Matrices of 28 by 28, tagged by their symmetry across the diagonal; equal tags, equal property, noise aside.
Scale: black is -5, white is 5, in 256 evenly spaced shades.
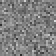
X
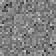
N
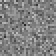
N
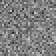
N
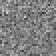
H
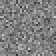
X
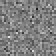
X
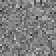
H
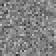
H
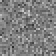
H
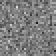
H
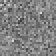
N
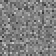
X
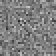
X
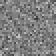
X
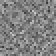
N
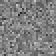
H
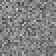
N
